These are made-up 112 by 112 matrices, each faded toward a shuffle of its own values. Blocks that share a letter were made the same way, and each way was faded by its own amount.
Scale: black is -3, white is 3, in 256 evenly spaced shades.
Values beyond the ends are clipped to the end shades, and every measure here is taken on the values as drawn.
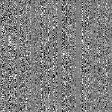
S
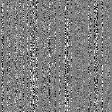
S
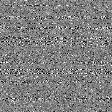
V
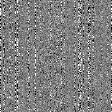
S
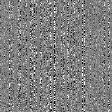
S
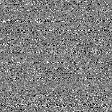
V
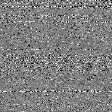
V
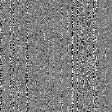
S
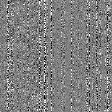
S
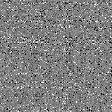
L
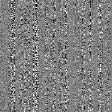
S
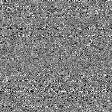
V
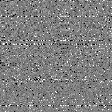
L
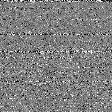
V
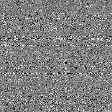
V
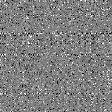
L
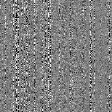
S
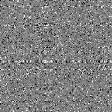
L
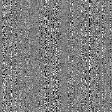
S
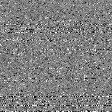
V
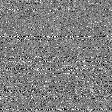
V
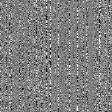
S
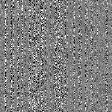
S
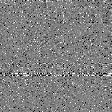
L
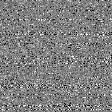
V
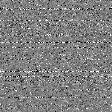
V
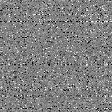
L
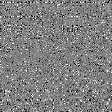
L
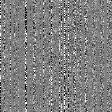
S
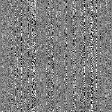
S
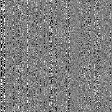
S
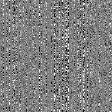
S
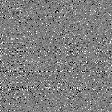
L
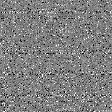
L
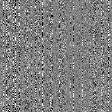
S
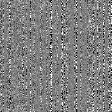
S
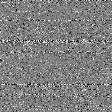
V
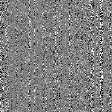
S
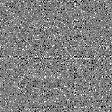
L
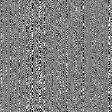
S
